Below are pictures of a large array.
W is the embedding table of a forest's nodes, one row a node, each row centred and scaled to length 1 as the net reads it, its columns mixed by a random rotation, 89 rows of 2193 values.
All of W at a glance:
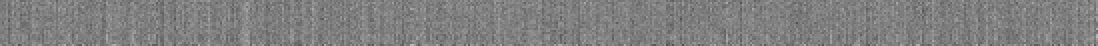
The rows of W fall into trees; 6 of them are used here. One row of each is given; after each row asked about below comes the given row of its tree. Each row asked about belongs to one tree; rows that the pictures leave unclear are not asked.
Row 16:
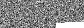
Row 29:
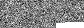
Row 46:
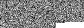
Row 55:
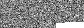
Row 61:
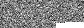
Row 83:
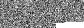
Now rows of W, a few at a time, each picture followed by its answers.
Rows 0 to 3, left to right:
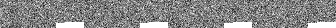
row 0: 16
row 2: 29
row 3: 61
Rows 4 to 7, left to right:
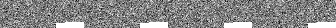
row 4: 83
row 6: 29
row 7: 83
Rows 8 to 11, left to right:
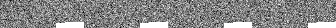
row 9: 55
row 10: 46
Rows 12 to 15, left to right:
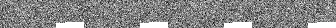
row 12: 61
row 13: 61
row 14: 16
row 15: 29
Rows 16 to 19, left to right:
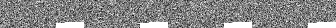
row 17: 83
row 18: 16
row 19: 16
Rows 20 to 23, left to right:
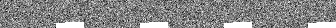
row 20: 83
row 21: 29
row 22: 83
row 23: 16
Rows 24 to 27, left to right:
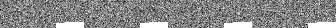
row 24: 83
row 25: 29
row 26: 55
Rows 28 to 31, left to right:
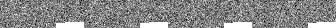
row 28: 29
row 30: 46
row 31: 16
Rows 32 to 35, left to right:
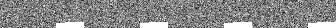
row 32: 29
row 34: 55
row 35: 83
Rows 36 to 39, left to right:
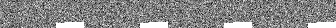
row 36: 16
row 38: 16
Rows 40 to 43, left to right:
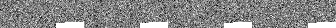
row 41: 16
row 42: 46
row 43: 55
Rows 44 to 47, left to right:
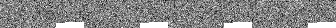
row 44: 46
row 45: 29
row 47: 29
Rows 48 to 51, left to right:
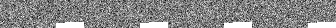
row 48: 46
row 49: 29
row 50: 16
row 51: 61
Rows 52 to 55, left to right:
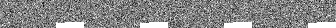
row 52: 16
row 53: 46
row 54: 29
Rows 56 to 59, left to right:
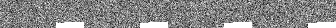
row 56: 16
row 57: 83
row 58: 16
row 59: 83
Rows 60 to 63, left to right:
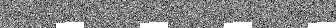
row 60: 83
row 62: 61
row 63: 46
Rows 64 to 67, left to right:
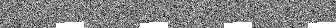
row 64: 16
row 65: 46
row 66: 46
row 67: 61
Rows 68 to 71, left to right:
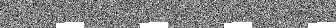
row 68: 83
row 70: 83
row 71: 46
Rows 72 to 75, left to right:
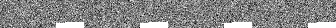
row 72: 61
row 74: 83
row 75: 83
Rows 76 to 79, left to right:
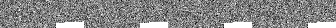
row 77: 61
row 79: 83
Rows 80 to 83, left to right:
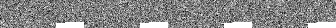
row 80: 46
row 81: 16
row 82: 83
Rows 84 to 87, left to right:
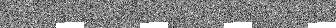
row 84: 83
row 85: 46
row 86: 61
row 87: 61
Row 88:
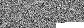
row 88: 16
